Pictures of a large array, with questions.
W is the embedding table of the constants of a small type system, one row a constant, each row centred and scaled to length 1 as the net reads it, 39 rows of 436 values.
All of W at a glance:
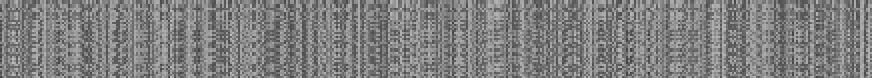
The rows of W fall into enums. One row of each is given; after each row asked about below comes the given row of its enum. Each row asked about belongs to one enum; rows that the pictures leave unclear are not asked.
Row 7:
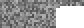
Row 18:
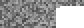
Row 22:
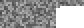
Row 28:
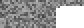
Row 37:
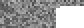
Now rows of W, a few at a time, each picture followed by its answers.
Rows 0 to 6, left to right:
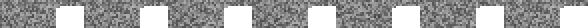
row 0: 7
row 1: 7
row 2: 18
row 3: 18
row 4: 28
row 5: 22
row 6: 7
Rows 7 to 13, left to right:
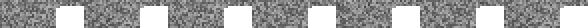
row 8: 18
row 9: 7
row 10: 22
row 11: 37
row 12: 22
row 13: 18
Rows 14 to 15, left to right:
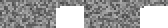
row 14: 22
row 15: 28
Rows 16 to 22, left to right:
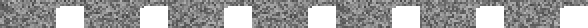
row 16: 37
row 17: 28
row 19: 28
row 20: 37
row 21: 7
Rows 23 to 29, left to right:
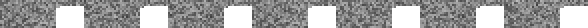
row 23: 18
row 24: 28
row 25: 28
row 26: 18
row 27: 22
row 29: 37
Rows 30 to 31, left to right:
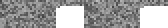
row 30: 28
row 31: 37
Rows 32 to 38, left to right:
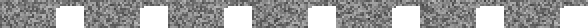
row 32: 7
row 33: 22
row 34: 7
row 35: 18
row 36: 28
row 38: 22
